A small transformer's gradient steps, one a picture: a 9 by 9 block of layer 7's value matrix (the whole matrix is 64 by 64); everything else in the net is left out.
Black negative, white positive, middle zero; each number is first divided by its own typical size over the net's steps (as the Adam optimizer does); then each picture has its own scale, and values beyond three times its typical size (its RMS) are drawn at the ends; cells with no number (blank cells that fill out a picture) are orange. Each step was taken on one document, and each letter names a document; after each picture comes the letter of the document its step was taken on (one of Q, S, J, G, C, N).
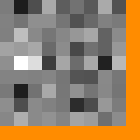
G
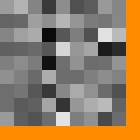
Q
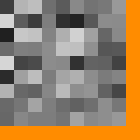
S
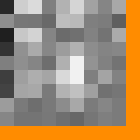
S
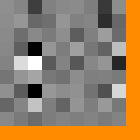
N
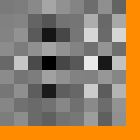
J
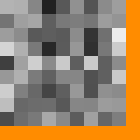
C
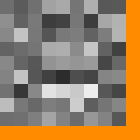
C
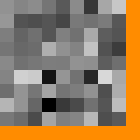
C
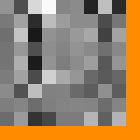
J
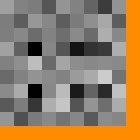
C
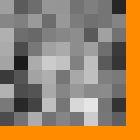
Q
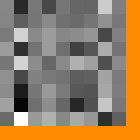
G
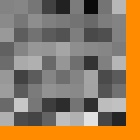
Q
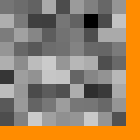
C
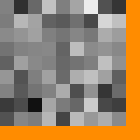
Q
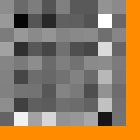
G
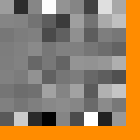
J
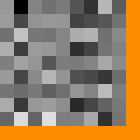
G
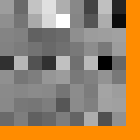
J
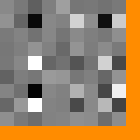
N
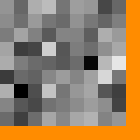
C
